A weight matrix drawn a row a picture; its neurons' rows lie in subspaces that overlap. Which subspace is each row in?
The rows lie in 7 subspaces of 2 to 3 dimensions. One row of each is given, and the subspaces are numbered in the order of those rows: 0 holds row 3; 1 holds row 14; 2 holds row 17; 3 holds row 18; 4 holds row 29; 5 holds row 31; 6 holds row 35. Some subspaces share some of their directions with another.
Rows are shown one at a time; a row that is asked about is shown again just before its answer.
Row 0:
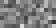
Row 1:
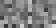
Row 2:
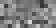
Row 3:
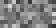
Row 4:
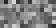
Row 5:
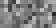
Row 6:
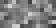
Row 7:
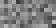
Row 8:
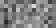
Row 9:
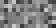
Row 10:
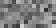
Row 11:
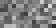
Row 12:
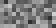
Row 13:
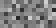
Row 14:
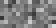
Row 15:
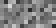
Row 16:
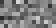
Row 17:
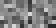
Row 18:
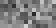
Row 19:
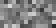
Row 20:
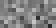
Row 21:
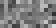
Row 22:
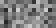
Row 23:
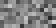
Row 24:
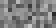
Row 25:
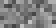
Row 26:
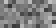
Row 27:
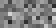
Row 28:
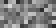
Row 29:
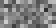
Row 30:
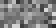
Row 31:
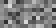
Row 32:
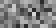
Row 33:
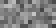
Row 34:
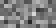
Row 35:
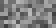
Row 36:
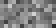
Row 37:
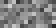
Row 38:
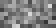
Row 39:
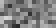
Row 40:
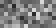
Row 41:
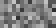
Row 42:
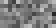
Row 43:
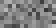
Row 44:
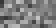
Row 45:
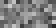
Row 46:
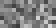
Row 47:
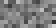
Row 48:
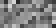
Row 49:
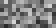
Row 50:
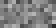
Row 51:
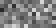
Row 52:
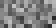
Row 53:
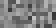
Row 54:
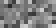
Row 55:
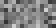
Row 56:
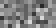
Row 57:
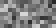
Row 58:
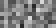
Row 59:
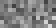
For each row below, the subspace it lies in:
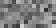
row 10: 1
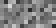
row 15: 5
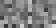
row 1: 2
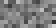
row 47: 5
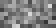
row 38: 6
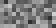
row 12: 6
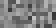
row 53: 2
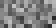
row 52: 5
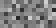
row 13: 0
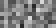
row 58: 1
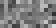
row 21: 1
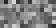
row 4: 0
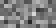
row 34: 1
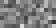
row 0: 0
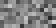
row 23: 0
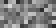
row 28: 5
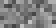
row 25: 1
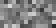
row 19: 4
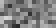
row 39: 6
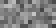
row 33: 3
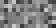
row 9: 4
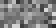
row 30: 1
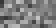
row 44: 6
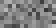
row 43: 3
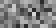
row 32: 3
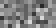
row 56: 1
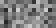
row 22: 4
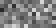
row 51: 3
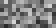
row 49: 6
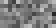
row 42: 2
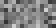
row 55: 4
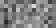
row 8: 4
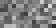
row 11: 3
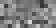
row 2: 1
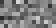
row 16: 6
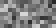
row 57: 3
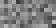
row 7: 6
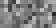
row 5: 2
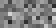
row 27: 5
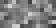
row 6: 6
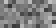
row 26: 3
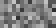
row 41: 0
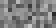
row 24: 2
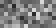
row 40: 3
